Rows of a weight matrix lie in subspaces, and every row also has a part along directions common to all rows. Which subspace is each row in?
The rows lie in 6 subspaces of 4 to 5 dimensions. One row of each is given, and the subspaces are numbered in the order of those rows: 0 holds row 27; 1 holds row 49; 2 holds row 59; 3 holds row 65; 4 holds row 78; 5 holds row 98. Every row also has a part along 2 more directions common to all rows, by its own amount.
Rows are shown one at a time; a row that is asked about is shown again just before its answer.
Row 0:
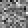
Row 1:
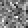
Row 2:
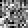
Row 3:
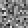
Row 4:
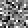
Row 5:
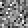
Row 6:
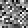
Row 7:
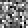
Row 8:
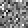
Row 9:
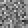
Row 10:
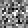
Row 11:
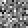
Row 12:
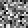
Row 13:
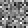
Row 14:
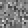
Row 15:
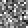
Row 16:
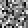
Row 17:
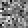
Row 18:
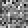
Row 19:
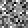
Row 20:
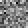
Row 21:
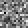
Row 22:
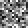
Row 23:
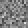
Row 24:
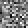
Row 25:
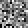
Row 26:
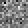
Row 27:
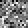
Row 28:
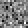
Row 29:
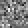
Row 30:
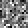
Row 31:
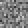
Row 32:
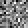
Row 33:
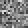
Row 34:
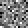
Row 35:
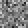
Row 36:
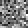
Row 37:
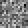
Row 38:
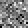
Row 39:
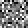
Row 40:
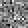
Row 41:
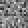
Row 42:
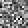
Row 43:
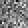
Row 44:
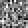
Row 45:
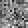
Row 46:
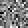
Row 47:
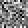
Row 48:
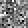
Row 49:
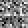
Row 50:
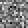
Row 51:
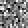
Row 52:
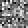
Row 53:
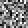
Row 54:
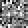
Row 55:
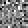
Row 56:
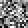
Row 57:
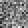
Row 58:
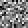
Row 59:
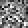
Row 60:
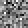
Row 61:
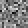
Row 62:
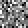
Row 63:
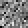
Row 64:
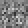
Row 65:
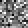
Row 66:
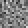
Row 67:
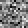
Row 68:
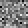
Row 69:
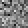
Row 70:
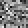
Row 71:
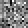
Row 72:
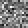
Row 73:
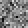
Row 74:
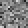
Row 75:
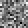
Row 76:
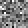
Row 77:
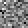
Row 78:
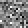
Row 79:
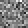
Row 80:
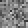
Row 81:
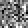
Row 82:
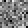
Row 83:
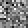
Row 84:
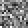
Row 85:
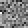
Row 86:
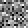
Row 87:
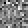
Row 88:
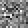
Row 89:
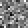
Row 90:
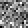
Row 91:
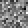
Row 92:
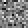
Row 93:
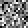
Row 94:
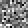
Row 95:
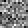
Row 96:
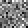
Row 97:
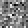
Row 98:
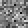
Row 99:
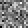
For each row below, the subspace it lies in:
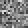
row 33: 3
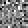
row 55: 1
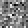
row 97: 4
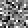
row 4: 1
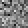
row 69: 1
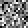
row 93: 4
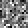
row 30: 0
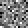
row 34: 2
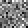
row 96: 3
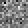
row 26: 1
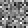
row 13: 2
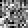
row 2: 0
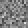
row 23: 2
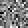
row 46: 2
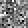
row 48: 5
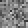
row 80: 5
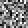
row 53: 2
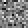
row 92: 3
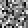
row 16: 5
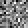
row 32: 0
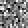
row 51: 1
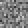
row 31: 4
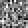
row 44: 4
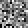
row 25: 5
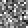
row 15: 3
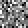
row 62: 5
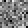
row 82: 3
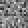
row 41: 1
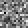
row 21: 1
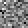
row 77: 3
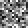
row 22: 0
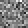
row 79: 3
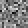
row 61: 2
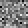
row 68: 2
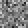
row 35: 5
